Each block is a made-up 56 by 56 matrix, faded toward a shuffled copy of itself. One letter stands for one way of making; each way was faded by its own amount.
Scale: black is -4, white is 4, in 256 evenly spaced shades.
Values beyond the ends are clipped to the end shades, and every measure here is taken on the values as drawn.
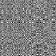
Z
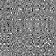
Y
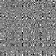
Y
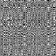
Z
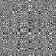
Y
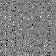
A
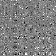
A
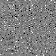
A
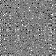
A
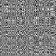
Z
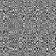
Z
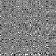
Y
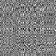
Z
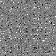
A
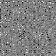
A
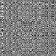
Z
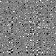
A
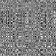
Z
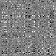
Y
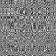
Z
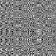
Z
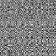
Z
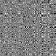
Y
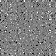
A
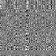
Z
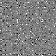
A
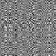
Z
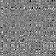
Y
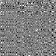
Y
